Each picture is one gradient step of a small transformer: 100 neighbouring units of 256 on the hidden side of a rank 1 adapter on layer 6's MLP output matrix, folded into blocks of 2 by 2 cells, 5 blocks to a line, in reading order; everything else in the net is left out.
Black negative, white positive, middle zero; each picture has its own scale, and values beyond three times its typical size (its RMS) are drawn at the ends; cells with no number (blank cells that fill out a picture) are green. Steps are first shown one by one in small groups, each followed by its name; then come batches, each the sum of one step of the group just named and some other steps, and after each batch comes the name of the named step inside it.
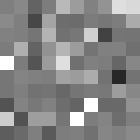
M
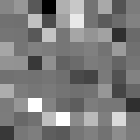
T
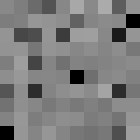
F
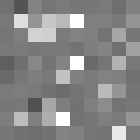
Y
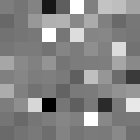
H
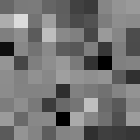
M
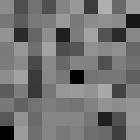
F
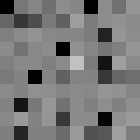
Y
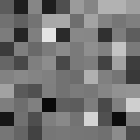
H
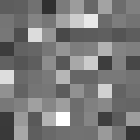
T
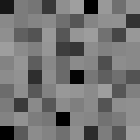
F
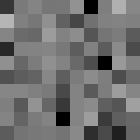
H
